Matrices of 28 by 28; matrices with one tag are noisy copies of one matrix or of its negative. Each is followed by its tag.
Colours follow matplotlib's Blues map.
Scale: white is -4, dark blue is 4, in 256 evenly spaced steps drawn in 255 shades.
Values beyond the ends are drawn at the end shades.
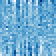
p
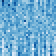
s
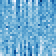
p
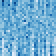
s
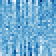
p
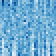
s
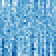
s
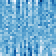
p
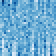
s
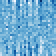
p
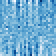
p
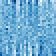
p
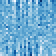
p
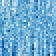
s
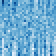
s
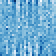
p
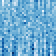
s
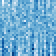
s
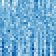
s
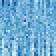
s
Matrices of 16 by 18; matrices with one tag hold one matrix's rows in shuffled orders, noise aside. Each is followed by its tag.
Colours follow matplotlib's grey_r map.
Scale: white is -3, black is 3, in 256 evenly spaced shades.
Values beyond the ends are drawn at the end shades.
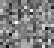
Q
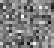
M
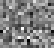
M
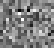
M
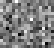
Q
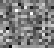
Q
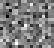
Q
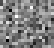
Q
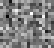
Q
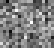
Q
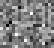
Q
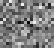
M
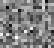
Q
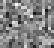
Q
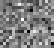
M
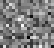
M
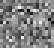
M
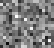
Q
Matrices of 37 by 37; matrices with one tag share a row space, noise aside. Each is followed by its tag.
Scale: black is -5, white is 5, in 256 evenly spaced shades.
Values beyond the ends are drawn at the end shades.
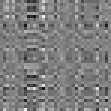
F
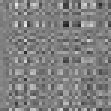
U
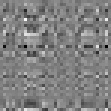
F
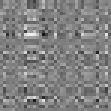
F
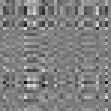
F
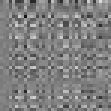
U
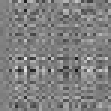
U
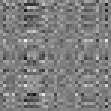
F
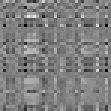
F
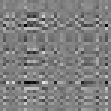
F
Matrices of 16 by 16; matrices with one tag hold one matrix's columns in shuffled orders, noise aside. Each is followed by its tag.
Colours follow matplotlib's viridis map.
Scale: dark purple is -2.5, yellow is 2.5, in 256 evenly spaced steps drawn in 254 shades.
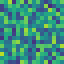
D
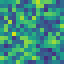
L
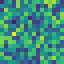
L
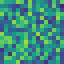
L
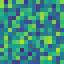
L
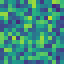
L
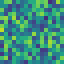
L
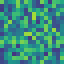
L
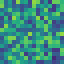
L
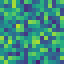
L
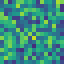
L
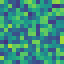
D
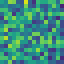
L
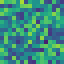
D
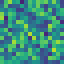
L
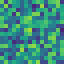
D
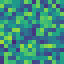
D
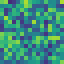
L
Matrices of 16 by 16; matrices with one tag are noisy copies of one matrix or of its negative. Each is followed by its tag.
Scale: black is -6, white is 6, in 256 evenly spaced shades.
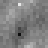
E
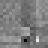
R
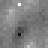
E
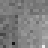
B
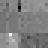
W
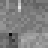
W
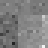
B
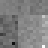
B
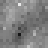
E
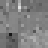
W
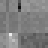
W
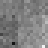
B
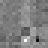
R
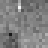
W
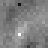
E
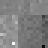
B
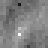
E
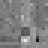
R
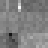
W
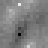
E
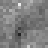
E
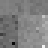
B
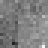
B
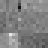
W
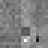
R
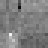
W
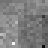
B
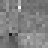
W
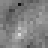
E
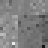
B
